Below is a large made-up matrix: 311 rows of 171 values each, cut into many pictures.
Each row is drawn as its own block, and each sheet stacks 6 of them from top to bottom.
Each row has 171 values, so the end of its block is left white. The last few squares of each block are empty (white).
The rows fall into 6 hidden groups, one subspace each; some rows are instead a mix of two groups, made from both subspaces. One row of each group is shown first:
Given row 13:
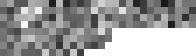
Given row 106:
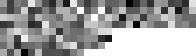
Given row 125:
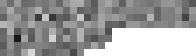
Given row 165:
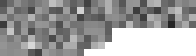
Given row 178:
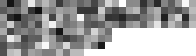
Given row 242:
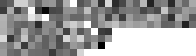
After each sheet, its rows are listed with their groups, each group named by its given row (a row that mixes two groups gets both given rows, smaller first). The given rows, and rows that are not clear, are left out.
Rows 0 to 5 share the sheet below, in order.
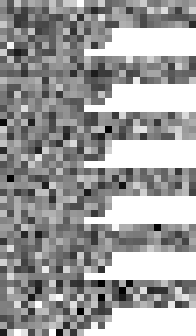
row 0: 13
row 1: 106
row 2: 178
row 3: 125
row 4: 178
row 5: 13
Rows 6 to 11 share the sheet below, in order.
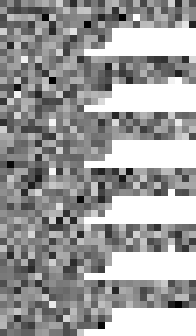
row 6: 125
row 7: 242
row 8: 13 and 165
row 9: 13
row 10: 165
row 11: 242
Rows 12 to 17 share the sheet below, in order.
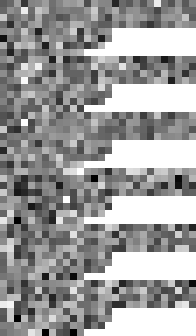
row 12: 178
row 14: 178
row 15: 13
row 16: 125
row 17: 125
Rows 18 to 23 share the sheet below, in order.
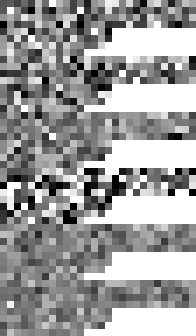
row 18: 165
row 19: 106
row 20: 242
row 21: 125
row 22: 13
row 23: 178
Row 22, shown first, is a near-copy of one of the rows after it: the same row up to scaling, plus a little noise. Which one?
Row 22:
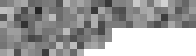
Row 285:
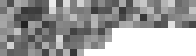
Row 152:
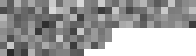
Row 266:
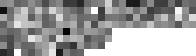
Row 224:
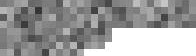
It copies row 224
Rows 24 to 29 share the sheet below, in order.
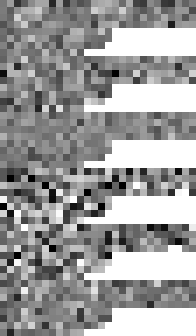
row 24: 13
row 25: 125
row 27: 125 and 178
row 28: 242
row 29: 178
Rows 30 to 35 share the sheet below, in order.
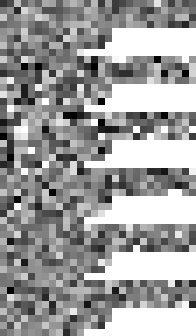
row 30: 178 and 242
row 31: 178
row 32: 13 and 125
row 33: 242
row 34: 106 and 125
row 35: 125
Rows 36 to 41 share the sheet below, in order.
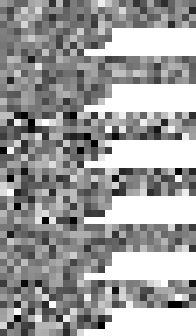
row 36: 13
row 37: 178
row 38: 242
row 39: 125
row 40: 125
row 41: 242
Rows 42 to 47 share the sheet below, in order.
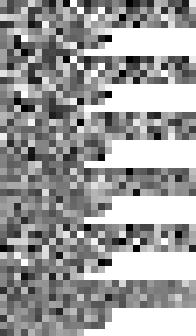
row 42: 106
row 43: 106
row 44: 165
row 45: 106
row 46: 106 and 125
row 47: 178
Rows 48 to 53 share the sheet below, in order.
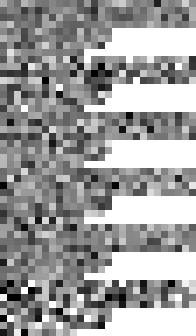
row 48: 178
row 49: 106
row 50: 106 and 125
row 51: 125
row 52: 242
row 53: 178
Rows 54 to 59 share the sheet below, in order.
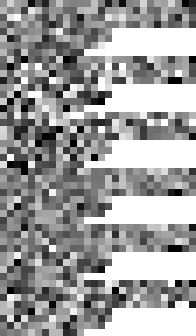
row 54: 178
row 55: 13 and 242
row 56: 13
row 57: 242
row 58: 242
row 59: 125
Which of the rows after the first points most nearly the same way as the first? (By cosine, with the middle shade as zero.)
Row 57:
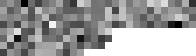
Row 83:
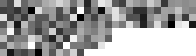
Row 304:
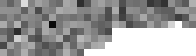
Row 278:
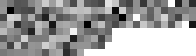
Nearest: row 278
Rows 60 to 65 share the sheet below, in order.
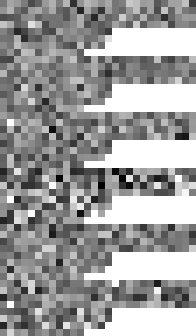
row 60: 106
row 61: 178 and 242
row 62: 125 and 165
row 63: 13 and 165
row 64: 13
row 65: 178
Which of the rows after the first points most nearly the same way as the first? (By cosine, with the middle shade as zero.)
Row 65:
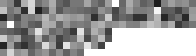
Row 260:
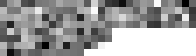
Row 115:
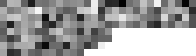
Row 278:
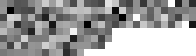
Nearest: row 278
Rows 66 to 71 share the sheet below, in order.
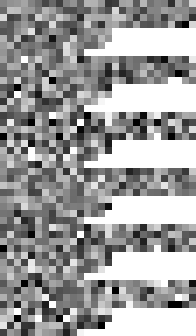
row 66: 125
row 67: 242
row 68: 165
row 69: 106
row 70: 165
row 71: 242
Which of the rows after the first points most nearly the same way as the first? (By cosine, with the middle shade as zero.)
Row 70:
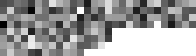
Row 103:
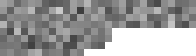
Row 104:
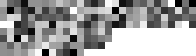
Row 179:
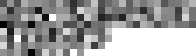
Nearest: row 179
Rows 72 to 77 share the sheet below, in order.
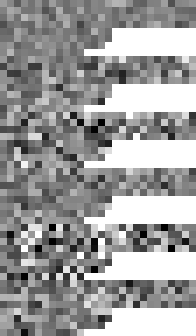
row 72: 165
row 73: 178
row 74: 106
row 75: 106
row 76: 13
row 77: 106 and 242
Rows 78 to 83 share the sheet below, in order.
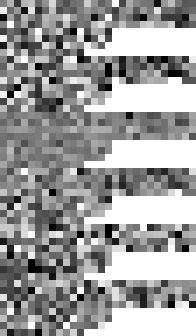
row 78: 178
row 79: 242
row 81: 242
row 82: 125 and 165
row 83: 13 and 165
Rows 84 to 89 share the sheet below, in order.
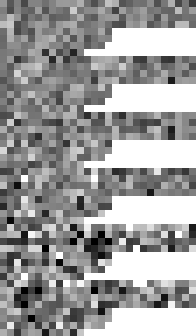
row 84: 125
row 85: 13
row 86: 165 and 242
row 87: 178
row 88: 106
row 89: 13
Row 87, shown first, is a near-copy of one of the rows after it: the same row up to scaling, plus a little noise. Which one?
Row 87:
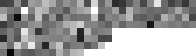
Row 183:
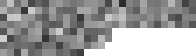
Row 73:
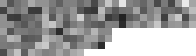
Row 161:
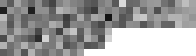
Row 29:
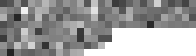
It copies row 29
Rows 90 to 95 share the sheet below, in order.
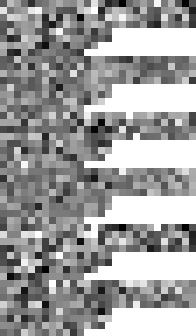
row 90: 178
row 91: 106 and 165
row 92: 106
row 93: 125 and 178
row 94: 178
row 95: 13 and 106
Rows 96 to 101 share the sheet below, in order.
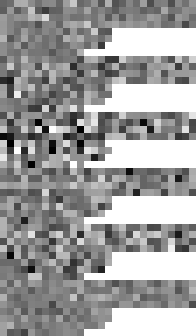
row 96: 242
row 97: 125
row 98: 125
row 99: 106
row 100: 165
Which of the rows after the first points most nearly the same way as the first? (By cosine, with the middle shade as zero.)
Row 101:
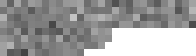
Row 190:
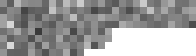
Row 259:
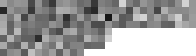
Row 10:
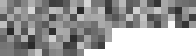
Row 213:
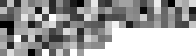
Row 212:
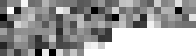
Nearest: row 190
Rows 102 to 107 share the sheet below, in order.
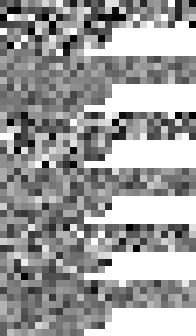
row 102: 125
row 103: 165
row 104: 125
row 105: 106 and 178
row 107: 178
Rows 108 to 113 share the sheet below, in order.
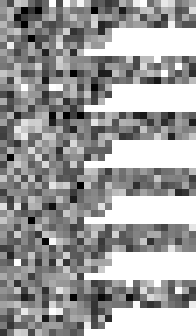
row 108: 13
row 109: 106 and 178
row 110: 13
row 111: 125 and 178
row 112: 125 and 242
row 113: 106
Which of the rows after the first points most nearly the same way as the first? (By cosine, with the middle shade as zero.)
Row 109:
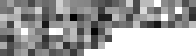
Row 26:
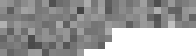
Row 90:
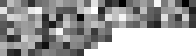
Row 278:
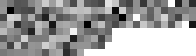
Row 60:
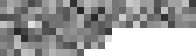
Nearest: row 90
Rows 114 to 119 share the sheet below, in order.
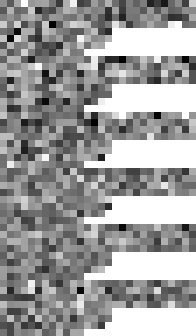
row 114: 242
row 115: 178
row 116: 178
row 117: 106
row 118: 178
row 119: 165 and 178
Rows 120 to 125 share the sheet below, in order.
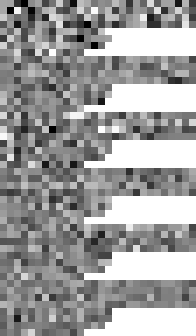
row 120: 125 and 242
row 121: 106 and 242
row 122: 13 and 125
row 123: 106 and 125
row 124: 106
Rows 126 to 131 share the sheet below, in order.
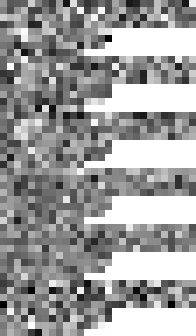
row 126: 106
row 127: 125
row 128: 13
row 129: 13
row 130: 106
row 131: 165
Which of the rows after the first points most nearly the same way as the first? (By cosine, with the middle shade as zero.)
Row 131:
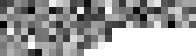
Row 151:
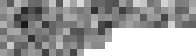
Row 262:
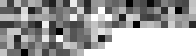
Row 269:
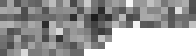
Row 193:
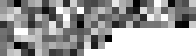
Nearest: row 193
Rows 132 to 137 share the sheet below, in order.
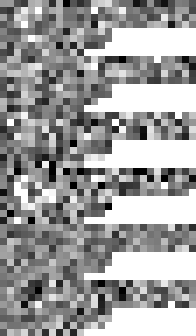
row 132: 13
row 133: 178
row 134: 125
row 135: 13 and 106
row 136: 125
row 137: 13
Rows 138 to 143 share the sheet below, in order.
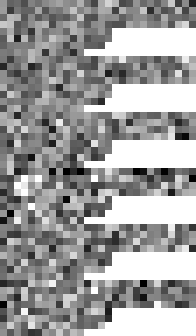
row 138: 125
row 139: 178
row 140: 165
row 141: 13
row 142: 125
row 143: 165 and 178
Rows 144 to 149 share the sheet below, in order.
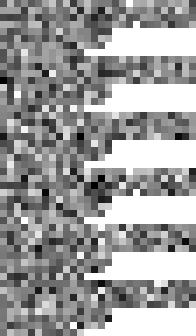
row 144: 106
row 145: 125
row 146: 165
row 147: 106
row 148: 13
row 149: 13 and 106
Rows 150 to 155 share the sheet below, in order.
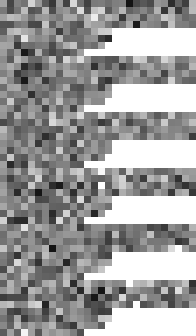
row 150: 106
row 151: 13
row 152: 13
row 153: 13
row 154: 242
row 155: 106
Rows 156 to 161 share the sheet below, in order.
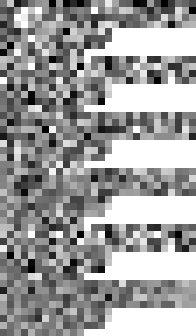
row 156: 13
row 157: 165
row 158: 125
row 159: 13
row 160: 165
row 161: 178
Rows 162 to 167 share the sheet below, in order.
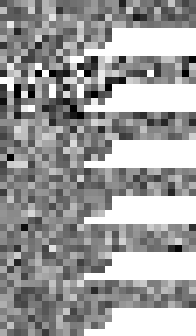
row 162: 165 and 178
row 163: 125
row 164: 13
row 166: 242
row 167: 13
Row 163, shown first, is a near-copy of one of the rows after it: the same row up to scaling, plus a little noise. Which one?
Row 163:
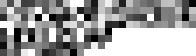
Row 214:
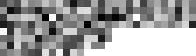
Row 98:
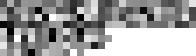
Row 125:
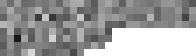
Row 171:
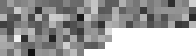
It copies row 125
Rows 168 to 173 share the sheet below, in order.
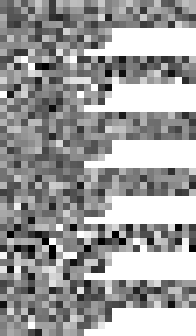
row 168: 13 and 178
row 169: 242
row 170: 178
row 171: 125
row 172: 125
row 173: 165
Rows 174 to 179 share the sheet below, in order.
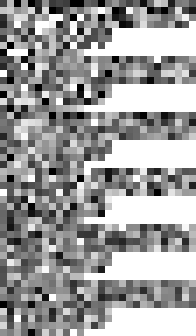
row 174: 13
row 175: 178
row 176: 13
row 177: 165
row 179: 125
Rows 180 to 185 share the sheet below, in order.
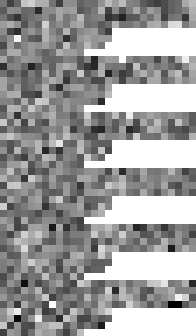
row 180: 178 and 242
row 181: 178
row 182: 106 and 178
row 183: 178
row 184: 13
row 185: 242
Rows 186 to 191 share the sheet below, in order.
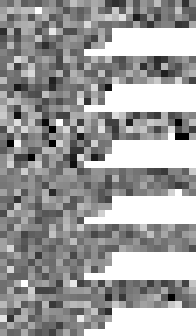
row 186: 125 and 178
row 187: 106 and 242
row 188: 165
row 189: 242
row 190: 13
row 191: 242
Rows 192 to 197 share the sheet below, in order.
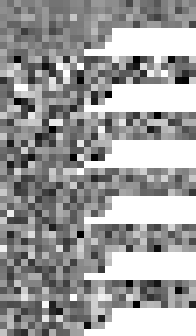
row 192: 106
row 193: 106 and 165
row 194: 13 and 165
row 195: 13
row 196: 165
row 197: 106
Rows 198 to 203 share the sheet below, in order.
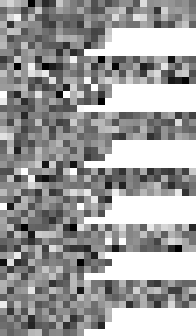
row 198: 178
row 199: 242
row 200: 125
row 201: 242
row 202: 242
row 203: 165
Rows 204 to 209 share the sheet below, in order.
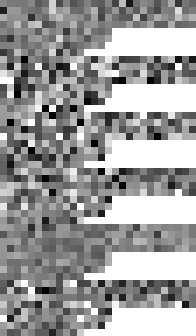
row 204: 13
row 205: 125
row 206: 165
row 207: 125 and 242
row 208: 178
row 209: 242
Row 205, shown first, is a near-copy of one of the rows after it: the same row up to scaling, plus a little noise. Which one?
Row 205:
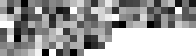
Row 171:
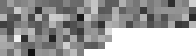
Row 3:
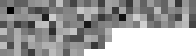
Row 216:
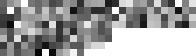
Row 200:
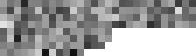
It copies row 200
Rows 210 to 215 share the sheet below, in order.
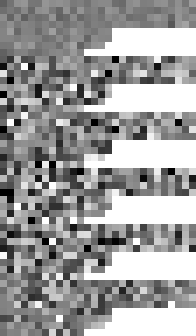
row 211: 178
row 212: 125
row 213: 13 and 125
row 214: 125
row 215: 13 and 242
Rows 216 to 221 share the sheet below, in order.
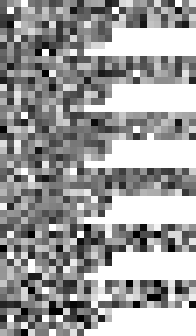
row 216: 125
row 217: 125
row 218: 125 and 178
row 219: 242
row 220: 165
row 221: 106 and 242
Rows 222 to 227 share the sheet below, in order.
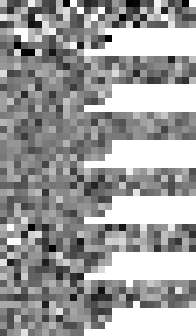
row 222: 106
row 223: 125
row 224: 13
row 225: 106
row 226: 178
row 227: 106
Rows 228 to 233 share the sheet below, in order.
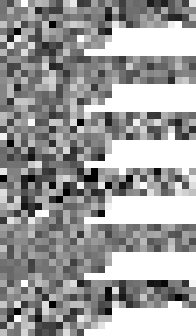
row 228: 242
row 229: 13 and 165
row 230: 165
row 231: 178
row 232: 165
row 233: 242
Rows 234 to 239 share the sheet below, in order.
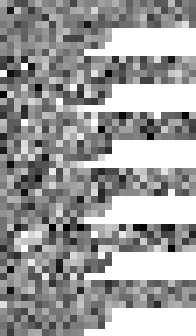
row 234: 125 and 242
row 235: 178
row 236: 178
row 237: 13
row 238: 13
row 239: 165
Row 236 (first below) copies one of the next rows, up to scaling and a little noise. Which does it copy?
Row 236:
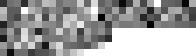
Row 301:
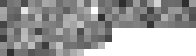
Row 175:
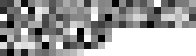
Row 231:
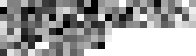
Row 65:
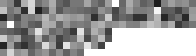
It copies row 301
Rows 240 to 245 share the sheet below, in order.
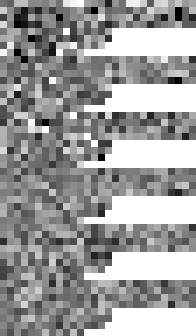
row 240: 13
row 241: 242
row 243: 242
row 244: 106 and 125
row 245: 13
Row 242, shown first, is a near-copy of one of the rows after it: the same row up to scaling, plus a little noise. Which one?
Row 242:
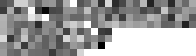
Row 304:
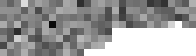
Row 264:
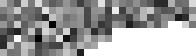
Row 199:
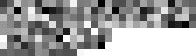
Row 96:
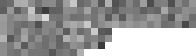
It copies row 96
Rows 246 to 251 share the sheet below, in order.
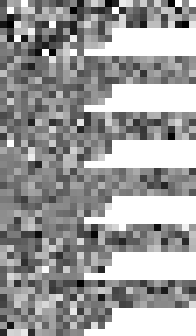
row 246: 125
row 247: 13 and 165
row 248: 165
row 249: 106
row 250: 178
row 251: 13
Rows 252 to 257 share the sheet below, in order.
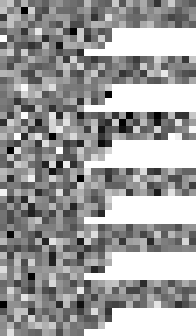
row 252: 178
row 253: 106
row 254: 13 and 242
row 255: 165
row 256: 125
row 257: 165
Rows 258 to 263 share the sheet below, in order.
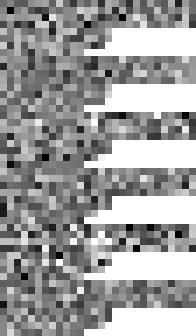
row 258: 125
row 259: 178
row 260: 178
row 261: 125 and 242
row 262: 106
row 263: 165
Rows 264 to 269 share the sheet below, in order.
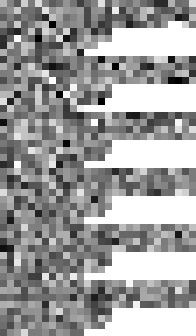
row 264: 242
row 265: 13 and 242
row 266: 13
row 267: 165
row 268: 125
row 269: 106
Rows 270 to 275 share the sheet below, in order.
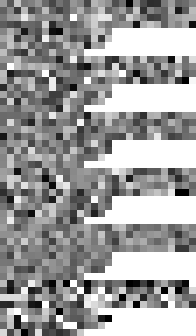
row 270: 106
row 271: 125
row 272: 165
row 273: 165
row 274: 165
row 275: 106
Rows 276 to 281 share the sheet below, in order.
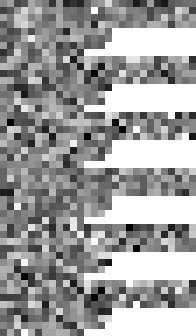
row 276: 13
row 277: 106
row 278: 125
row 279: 125
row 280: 106
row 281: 106
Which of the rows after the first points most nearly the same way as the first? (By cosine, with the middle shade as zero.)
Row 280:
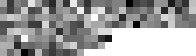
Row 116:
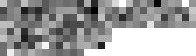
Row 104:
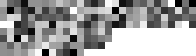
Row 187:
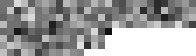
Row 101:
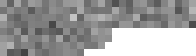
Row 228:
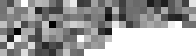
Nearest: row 101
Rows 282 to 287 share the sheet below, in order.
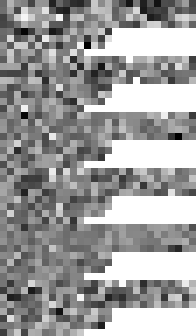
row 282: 13 and 106
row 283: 106
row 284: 242
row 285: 13
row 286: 242
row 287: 178
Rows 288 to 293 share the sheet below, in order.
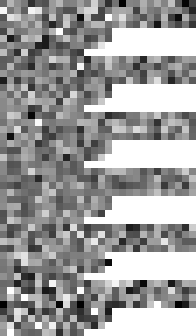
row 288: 178
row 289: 165
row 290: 178
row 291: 178
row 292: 106
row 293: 165
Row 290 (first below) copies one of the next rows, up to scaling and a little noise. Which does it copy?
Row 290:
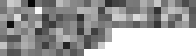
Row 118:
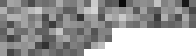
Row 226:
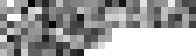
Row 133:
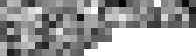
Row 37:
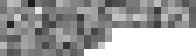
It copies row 37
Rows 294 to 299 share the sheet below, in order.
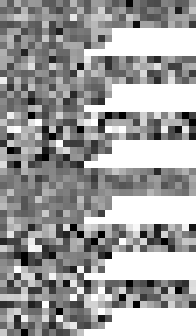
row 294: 106
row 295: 165
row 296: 178
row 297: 178
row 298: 106
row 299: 106
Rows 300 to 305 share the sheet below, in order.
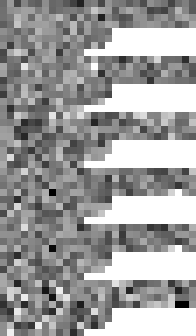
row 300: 13
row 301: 178
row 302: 13
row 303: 242
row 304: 242
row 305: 165
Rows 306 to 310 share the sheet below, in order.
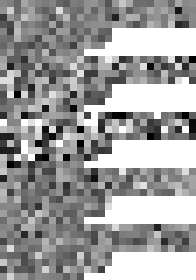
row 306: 125 and 165
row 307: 125
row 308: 178
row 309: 178
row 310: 178
